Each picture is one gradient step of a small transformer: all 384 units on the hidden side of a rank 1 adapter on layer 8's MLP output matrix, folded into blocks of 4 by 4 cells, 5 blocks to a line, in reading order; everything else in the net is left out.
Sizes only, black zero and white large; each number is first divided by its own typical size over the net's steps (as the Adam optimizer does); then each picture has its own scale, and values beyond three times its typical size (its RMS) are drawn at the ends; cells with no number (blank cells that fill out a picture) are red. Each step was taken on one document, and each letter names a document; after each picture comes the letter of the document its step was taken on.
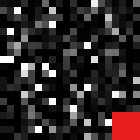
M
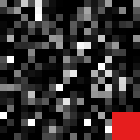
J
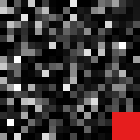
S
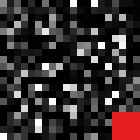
S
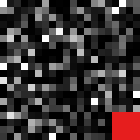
S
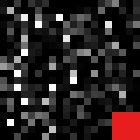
M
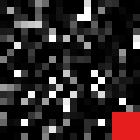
J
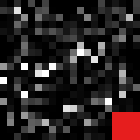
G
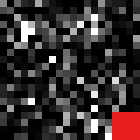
J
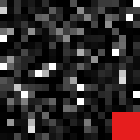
G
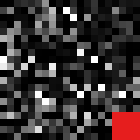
S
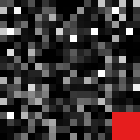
S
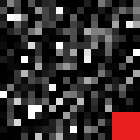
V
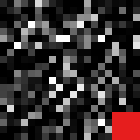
J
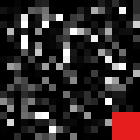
M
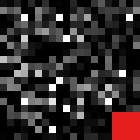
G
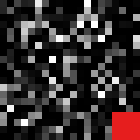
J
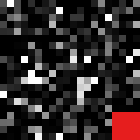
V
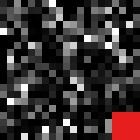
V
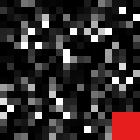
J
